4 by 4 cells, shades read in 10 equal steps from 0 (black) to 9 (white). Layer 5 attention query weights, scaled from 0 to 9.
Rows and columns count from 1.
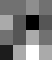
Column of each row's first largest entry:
3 1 3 3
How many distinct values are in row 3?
3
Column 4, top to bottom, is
4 3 4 6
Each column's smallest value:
1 3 0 3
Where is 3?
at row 2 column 2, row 2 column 4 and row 3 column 2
